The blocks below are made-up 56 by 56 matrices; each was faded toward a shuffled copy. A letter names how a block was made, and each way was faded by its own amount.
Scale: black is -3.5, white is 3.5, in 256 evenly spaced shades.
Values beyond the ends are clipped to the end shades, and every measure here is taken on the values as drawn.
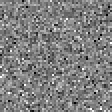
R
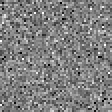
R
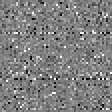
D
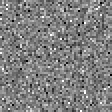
R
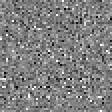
D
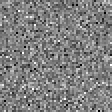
R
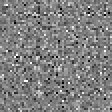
D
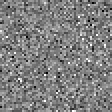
R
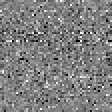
D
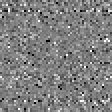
D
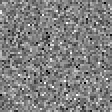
R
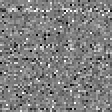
D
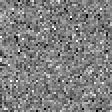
R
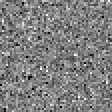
R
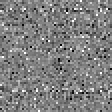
D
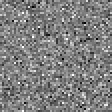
R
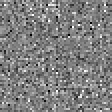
D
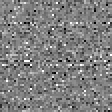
D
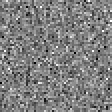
R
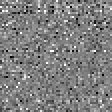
D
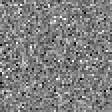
R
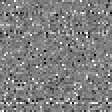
D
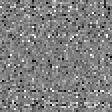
D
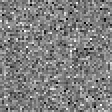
R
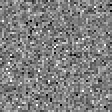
R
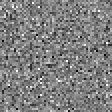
R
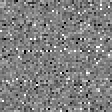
D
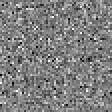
D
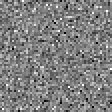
R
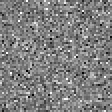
R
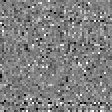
D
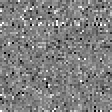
D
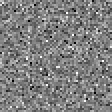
R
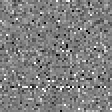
D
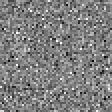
R
